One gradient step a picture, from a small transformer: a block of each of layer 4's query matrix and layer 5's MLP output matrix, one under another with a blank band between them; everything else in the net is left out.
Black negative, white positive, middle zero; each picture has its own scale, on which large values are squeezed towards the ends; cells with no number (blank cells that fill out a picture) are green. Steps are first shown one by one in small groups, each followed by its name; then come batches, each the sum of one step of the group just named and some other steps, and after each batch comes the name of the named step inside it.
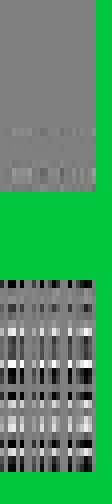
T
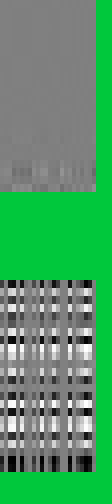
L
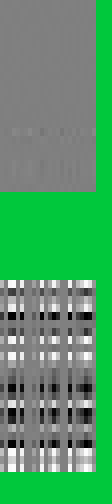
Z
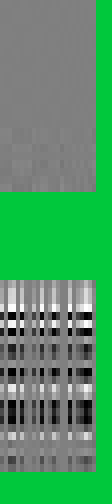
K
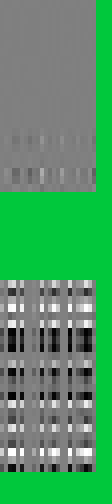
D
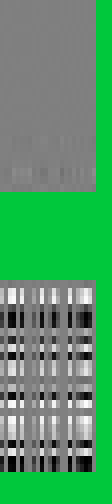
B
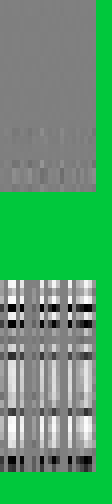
B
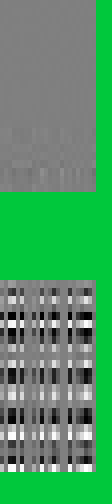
K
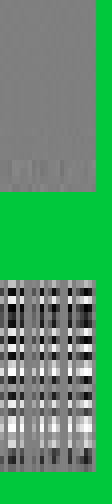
B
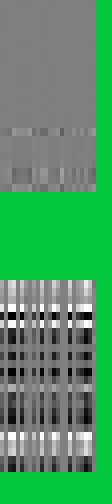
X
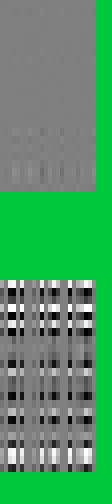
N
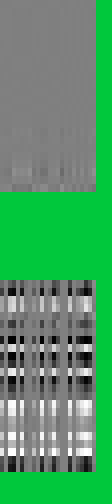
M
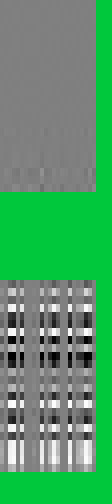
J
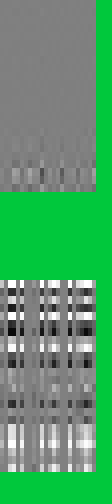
N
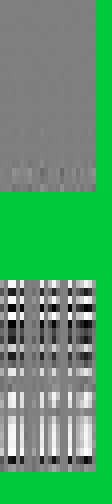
M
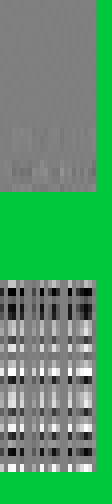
N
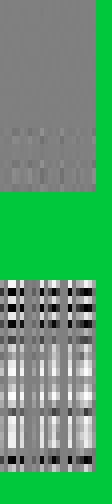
M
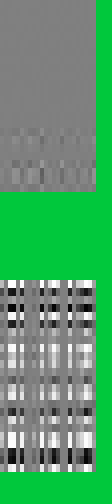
X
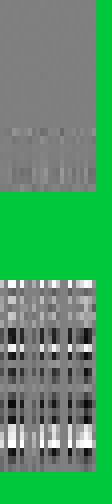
X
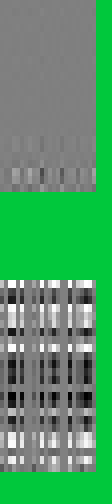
N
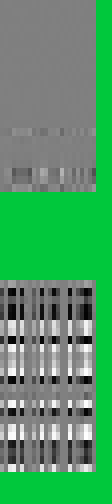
X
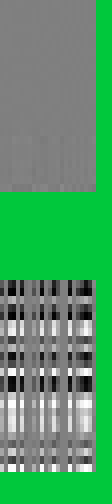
M
